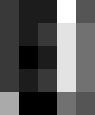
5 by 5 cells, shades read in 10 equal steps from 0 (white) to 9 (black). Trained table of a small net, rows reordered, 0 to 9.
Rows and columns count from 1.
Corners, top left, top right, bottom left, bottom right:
7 6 3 6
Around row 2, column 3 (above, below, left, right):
8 8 8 1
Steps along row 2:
up down down up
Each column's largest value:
7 9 9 5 6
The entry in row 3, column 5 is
5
